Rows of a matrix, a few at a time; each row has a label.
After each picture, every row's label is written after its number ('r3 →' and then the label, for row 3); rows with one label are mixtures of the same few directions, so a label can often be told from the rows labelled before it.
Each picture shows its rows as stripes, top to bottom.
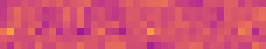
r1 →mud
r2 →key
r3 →key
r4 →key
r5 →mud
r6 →key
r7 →mud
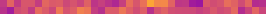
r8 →mud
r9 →mud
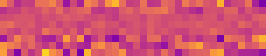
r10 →key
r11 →mud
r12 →key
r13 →mud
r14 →key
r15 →key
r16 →mud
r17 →key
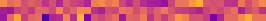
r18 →mud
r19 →mud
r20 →key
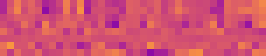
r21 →key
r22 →key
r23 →key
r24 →key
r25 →key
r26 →mud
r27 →mud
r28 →mud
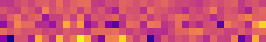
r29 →mud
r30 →key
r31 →key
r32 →key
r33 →mud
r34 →mud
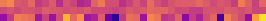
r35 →mud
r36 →mud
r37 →key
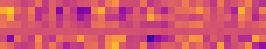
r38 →key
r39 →mud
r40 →mud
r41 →mud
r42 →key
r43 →mud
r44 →key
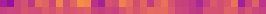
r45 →mud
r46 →mud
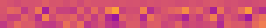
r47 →key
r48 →key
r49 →key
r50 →key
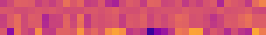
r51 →key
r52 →key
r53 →key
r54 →key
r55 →mud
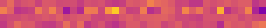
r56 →mud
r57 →key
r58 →mud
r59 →key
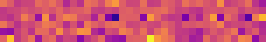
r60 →key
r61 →mud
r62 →key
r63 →key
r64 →mud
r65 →mud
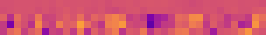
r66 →mud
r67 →key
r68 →mud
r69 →mud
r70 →key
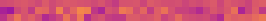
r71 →key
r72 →mud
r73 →key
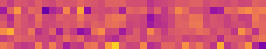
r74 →mud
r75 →key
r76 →mud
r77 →mud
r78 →mud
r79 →key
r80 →key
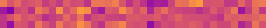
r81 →mud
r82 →mud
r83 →key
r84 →mud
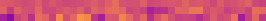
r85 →key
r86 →mud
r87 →mud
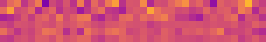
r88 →key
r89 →mud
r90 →mud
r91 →mud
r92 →key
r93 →mud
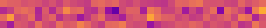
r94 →mud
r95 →key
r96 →mud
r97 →mud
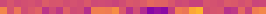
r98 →mud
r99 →mud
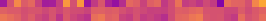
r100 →key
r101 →mud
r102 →mud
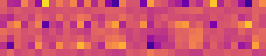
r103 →key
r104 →mud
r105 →mud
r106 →key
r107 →mud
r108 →mud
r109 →mud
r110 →mud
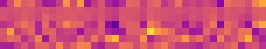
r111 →key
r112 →key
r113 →key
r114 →key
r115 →mud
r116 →key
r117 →mud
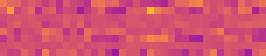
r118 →mud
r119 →mud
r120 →key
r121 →key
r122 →key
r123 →mud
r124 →key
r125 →key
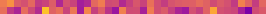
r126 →mud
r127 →key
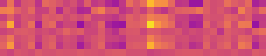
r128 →mud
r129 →mud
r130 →mud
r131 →mud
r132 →key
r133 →mud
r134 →mud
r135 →mud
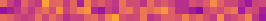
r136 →key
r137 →mud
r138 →key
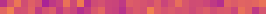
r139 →key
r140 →mud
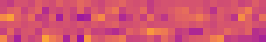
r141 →mud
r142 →key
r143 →mud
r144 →key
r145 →mud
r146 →key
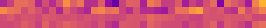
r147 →key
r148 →mud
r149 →mud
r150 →key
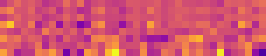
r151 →key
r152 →mud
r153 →key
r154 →mud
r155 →key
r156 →mud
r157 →key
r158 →key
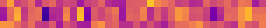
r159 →mud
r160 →key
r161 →key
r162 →mud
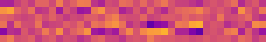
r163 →mud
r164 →mud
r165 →key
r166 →mud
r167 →mud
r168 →mud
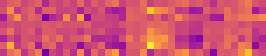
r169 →key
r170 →mud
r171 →key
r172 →mud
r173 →mud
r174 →mud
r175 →mud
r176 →key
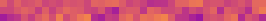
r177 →mud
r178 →key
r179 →mud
